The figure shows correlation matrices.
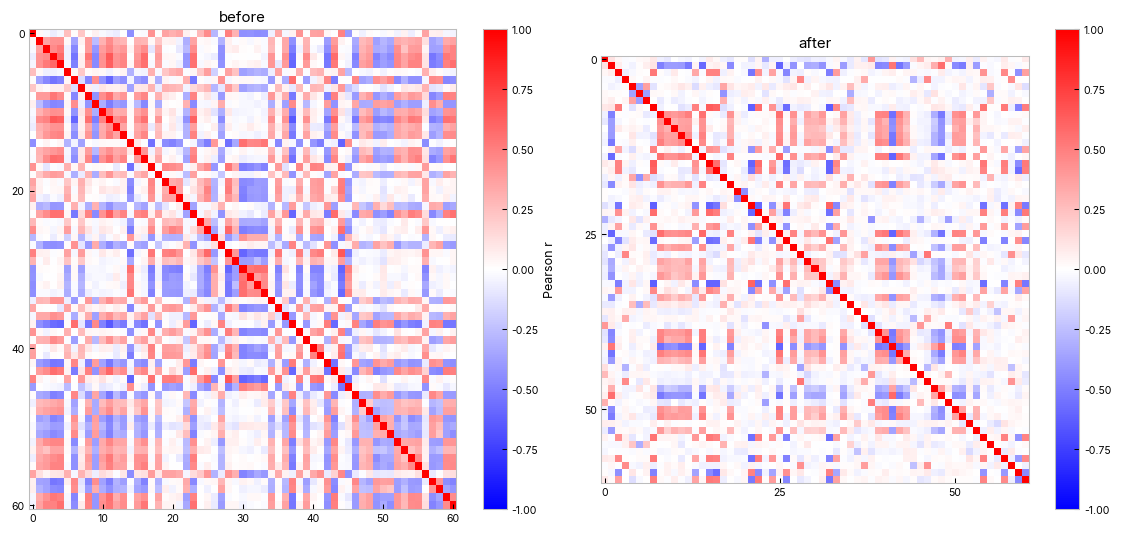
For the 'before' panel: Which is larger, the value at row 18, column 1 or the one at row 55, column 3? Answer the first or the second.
the second
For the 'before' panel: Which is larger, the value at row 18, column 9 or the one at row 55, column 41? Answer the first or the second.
the second
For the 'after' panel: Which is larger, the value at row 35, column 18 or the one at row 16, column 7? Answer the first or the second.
the second
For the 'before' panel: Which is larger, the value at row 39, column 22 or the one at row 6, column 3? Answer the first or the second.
the first
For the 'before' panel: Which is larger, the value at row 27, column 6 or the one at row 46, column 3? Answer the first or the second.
the first
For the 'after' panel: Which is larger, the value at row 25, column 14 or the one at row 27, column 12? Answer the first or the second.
the first
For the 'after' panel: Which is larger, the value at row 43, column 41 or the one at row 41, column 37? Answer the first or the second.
the second
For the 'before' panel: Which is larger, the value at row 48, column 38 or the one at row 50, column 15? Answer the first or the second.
the first
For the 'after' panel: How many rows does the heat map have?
61
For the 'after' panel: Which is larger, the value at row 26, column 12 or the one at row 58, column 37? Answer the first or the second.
the second
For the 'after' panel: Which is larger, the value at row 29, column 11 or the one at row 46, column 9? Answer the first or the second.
the first
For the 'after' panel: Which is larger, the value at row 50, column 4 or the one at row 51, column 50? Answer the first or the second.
the second
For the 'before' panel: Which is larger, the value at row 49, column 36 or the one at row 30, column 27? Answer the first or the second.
the second
